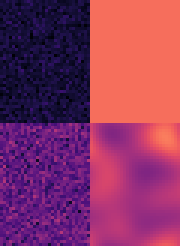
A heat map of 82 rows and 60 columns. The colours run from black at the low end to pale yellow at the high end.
The table splits into 2 rows of 2 panels. Panel 1,1: very low, fine-grained, faint in contrast. Panel 1,2: high, flat. Panel 2,1: low, fine-grained. Panel 2,2: middling, smooth.
